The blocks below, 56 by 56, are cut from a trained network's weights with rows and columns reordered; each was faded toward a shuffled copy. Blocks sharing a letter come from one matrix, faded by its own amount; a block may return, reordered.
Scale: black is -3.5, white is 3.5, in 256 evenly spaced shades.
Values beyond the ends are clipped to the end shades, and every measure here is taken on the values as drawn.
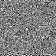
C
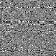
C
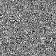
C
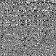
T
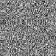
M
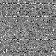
C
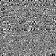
T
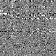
T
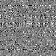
T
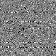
C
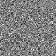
M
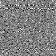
C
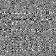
T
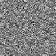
M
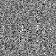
M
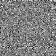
C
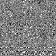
C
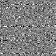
T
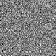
M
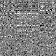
C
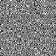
T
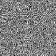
M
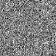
M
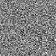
M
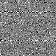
C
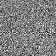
C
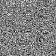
C
